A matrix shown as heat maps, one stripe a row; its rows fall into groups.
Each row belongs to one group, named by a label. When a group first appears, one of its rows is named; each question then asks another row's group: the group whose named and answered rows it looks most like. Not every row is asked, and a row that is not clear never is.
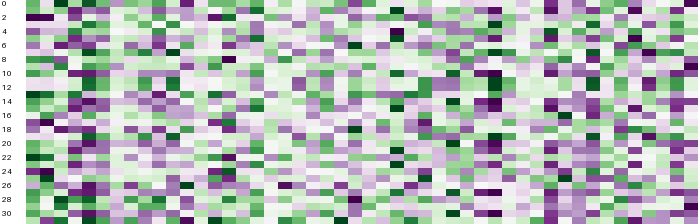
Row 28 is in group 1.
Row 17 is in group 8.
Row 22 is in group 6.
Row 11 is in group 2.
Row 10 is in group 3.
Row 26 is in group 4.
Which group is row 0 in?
1
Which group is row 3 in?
2
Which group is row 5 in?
3
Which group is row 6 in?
4
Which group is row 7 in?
2
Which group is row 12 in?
2
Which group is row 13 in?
6
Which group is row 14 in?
3
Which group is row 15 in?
3
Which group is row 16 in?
6
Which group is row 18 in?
4
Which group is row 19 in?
2
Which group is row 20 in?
3
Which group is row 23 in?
3
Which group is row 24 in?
8
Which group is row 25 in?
6
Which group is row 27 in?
3
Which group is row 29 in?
1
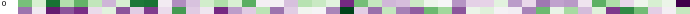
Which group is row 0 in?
1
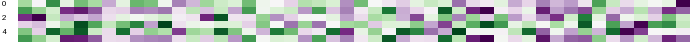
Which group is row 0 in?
1
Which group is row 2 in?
8
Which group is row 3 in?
2
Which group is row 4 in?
1
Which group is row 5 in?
3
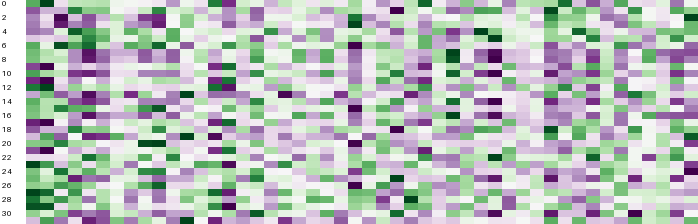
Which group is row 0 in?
6
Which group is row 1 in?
2
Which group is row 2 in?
4
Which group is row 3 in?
4
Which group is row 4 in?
2
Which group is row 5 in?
2
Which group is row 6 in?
1
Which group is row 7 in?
3
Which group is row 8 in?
3
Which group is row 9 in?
8
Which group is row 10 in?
3
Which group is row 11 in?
8
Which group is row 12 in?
6
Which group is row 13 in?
4
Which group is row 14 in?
3
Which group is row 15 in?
1
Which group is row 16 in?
3
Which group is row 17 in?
8
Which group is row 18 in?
2
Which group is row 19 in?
4
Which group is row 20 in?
1
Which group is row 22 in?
2
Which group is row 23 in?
6
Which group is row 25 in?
3
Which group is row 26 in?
1
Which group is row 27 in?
6
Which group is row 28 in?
6
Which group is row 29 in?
6
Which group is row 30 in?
3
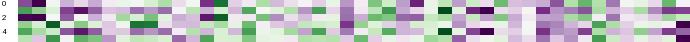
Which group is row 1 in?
3
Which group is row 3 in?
1
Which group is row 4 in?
3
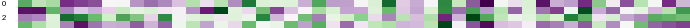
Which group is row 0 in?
3
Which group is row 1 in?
8
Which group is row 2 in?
2
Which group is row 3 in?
3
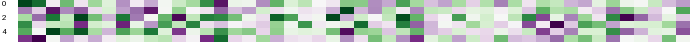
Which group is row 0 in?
6
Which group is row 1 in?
4
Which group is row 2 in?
1
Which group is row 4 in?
1
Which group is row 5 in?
8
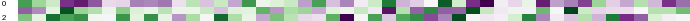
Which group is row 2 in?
1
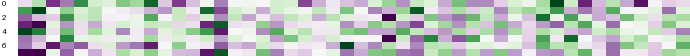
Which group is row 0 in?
6
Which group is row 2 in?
2
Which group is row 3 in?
8
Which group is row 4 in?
6
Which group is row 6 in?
4
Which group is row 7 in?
8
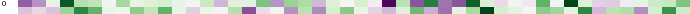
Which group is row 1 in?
2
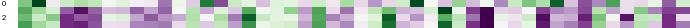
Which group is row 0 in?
6
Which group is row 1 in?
3
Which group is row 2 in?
3
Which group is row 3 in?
3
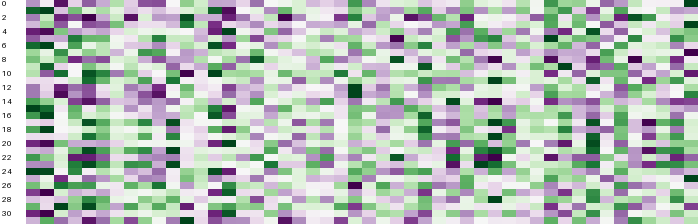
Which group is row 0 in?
4
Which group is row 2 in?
4
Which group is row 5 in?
2
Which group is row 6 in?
6
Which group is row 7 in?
1
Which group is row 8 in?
3
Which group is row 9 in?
6
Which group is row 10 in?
1
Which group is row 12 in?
4
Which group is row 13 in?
4
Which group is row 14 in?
3
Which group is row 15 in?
6
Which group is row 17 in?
2
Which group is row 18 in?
6
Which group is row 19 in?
2
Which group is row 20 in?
8
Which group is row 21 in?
2
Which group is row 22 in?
3
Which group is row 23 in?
2
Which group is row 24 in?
6
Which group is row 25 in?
4
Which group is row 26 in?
1
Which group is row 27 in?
8
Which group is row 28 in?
2
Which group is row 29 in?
1
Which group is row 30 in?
8
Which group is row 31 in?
4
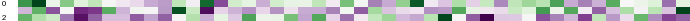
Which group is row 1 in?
4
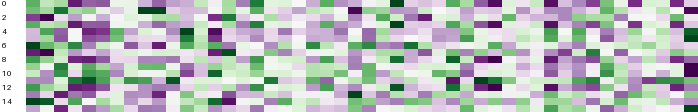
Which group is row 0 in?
3
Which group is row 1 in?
1
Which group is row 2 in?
8
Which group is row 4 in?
4
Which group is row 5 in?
4
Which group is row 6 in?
6
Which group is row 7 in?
8
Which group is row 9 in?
1
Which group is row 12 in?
3
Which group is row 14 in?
6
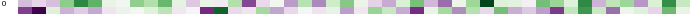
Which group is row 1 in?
8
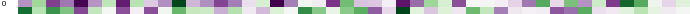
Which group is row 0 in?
4
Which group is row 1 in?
6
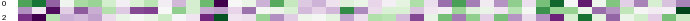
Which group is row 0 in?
6
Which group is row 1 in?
4
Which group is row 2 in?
8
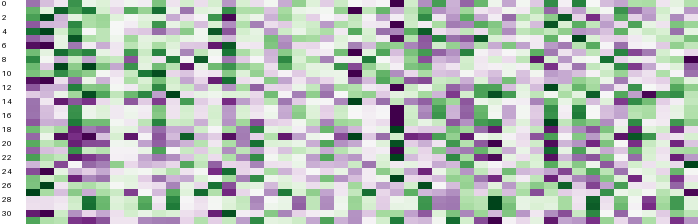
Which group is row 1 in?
1
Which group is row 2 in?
6
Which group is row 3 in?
2
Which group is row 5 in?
2
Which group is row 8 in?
6
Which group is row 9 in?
1
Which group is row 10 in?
1
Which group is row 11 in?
8
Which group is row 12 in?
2
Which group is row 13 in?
2
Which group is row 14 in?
4
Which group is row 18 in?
3
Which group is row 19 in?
4
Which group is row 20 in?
3
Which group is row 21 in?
2
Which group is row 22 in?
3
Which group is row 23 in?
4
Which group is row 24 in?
8
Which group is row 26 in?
6
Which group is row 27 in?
6
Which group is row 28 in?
2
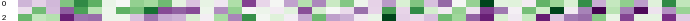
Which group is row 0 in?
2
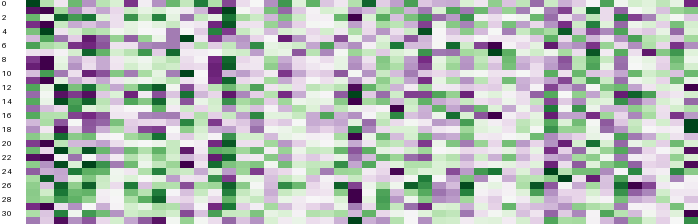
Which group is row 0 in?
6
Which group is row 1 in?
8
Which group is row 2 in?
1
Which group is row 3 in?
8
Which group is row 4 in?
6
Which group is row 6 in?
3
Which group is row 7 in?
2
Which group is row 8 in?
8
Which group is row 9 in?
8
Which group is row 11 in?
8
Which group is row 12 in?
1
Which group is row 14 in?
1
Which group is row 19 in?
1
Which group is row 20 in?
8
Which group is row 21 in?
1
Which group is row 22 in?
8
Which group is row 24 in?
2
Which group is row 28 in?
1
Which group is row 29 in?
8
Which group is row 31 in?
4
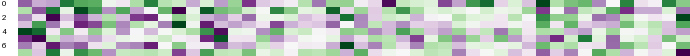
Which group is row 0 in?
2
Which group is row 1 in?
1
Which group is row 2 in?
4
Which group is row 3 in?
4
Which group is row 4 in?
6
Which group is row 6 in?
4
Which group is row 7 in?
1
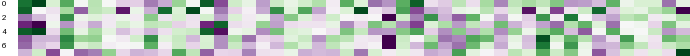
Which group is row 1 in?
6
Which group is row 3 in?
8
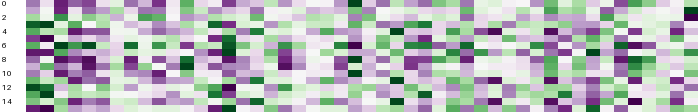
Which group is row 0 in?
4
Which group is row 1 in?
4
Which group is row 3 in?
6
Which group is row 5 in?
8
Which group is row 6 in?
1
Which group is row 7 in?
8
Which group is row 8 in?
4
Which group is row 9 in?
4
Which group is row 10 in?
4
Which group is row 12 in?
6
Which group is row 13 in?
6
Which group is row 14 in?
3
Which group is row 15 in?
8
